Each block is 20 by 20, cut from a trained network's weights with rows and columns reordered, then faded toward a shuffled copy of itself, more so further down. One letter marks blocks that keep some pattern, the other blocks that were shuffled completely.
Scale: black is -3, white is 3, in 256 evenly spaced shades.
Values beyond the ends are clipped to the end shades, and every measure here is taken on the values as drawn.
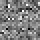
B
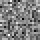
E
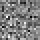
B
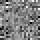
B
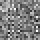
B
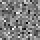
E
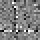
B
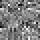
B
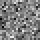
E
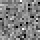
E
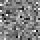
E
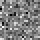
E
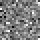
E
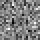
B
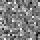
E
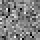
E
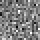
E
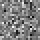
B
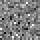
E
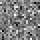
E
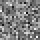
E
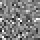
B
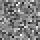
E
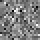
E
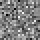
E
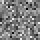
E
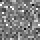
E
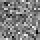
E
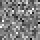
E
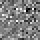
B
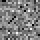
E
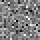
E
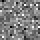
E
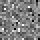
E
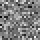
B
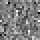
E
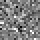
E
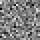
E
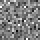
E
